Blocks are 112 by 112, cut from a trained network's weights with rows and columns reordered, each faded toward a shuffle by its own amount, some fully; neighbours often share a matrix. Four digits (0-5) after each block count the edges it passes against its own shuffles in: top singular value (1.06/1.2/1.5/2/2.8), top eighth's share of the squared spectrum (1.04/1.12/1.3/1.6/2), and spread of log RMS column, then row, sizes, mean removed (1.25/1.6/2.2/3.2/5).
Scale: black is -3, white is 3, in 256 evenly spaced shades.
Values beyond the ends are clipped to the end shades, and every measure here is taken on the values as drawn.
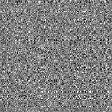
4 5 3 3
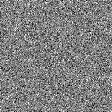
3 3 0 1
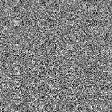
4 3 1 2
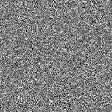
3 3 2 1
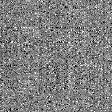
3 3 1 2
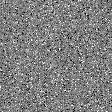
0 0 0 0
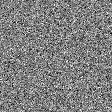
0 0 0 0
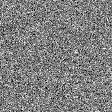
1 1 0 0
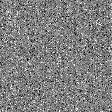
2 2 0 1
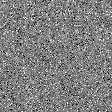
0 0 0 0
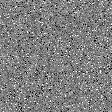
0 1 0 0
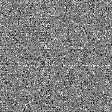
2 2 2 1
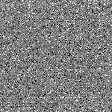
2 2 1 0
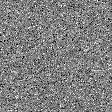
0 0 0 0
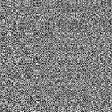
4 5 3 3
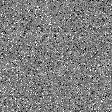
0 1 0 0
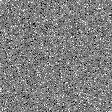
0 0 0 0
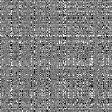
4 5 4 2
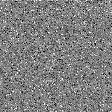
1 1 1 0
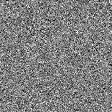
3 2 1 0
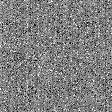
2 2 0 1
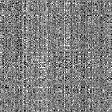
4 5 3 4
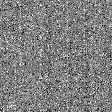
2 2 0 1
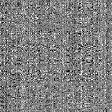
3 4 2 3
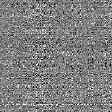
3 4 4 2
